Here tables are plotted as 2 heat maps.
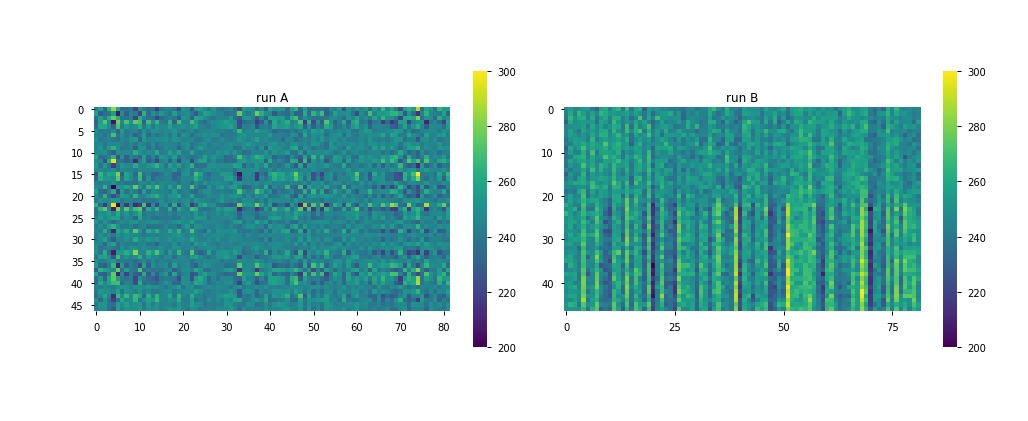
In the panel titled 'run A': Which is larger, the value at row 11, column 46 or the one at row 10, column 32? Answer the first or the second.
the second
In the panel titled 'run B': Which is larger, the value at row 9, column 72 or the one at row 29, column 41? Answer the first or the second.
the second
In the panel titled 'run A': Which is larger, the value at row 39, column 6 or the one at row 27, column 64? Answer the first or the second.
the second
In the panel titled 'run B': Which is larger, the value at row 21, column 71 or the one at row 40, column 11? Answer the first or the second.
the second
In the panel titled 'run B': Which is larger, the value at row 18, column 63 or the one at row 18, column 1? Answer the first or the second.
the second
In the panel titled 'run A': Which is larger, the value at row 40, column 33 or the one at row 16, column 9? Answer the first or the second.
the second
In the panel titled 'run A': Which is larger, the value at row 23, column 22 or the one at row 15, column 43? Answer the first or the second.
the first
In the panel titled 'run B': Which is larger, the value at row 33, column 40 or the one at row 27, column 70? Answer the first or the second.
the first
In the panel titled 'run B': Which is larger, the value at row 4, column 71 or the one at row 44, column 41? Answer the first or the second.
the second
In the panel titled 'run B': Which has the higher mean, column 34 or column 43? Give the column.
34
